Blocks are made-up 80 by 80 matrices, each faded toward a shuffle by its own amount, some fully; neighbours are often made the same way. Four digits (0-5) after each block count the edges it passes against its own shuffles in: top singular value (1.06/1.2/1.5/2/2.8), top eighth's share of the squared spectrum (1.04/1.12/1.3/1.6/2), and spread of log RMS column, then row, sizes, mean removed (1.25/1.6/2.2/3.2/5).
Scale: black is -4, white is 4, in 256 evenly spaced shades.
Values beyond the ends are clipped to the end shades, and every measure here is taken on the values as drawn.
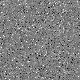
0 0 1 0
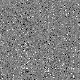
1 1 2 1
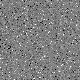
0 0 0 0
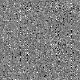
2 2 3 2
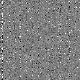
3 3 3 1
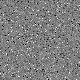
0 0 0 0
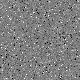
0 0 0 0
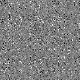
1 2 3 2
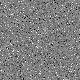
0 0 0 0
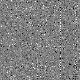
2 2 2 1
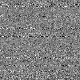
2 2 0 3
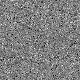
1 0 0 1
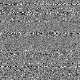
2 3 0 4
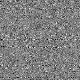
1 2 0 3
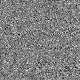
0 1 0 2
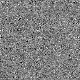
0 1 0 2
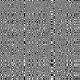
5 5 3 3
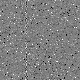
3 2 1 0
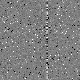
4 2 1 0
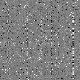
4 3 2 1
